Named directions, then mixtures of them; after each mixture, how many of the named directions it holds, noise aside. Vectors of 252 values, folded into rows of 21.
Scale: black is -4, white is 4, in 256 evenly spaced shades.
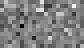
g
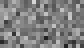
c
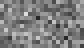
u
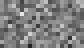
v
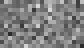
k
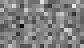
two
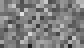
one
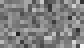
three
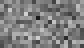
one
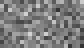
three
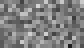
three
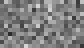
one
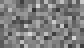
three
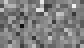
one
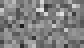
two
